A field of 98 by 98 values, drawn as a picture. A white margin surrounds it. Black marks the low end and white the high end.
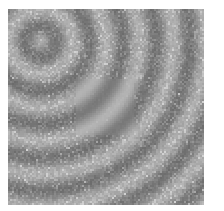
No overall slope runs across the table. In the centre lies a patch that is calmer than the rest. The halves do not mirror each other. The centre is the smoothest part. There is no seam. No single row or column stands out from its neighbours. Rings spread out from the top left. On average the colour sits 60% of the way up the scale.
